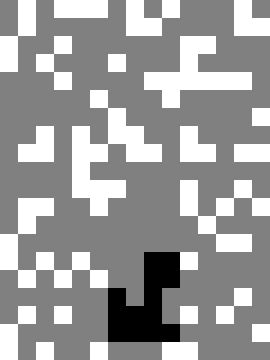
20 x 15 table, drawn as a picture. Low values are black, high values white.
In the bottom middle lies a patch that is lower than the rest. The bottom middle is the ninth with the lowest average. On average the colour sits 60% of the way up the scale.
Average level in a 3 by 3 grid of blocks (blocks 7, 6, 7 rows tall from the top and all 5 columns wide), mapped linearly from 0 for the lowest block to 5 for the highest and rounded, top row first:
455 | 545 | 504
